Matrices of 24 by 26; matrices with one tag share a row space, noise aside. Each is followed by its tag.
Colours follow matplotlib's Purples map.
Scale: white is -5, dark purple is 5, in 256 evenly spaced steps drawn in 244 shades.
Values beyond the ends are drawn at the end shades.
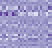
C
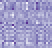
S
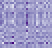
S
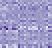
C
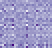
S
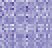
S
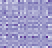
C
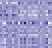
C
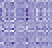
S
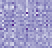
S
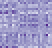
C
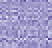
C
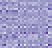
C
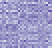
C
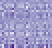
S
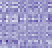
C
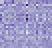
S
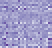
C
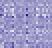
S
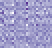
S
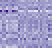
C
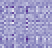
S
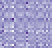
S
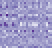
C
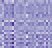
S
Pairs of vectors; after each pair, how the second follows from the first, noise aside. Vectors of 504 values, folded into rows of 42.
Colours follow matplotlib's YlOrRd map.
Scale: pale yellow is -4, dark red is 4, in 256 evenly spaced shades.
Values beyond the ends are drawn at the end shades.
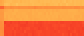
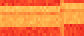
wrapped around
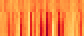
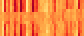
wrapped around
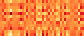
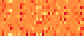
partly zeroed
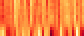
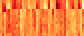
wrapped around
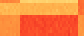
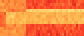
wrapped around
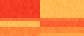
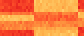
wrapped around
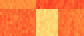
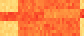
wrapped around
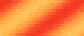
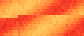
wrapped around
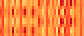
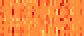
partly zeroed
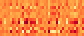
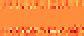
partly zeroed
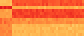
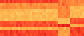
wrapped around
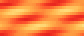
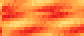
wrapped around
